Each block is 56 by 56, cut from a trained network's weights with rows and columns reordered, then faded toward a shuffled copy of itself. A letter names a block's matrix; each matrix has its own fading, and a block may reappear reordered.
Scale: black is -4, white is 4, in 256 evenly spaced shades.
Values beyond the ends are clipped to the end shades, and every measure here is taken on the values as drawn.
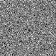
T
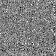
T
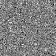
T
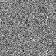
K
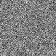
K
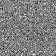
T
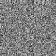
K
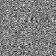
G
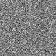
K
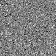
T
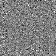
T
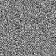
K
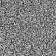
K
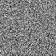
K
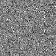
T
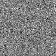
T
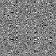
G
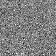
T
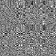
G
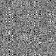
G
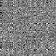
G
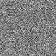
K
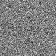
K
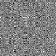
G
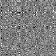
G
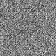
K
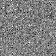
T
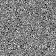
T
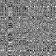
G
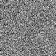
K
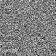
K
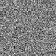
K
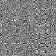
G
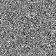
T
